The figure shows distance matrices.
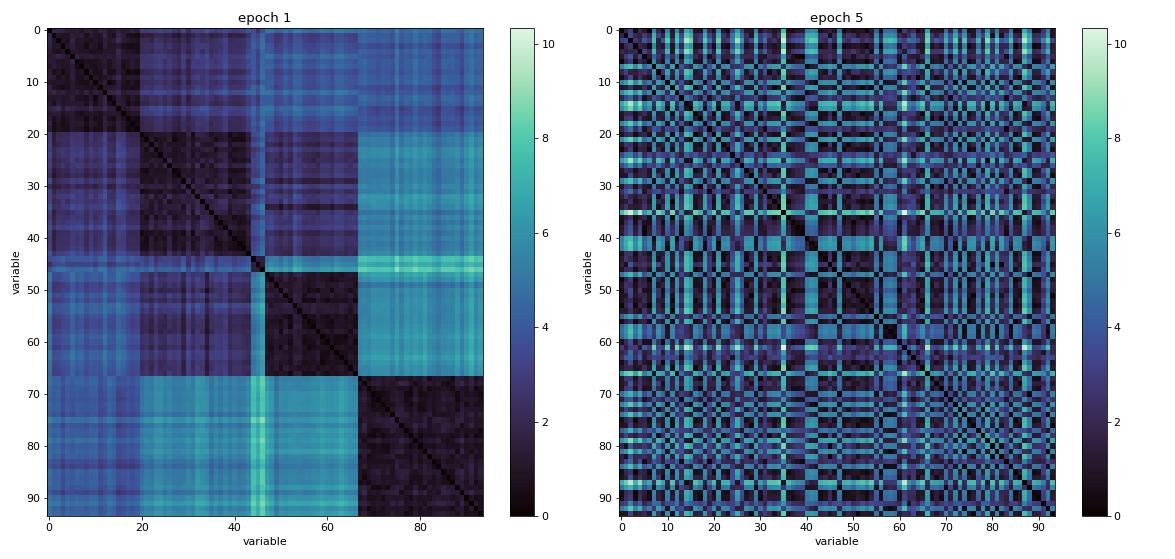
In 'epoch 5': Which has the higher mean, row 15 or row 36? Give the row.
15
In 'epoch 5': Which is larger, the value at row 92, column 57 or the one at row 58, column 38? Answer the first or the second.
the second
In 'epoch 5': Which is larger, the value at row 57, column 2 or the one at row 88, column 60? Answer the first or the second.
the first
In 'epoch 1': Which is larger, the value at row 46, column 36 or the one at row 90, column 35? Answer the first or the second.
the second
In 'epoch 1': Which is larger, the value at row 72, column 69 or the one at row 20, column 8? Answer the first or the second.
the second
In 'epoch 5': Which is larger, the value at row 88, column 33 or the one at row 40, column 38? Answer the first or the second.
the first
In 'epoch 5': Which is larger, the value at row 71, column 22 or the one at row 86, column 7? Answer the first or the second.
the second
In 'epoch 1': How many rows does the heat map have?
94
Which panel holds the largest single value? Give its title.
epoch 5
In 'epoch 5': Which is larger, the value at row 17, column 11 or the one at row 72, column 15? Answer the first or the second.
the first
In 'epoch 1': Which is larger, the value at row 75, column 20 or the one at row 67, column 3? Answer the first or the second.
the first
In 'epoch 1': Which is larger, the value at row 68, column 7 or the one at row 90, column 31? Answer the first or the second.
the second
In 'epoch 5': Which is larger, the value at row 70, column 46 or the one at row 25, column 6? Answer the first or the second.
the second
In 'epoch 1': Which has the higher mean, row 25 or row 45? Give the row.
45
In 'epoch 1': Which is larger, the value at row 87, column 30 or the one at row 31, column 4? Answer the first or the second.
the first
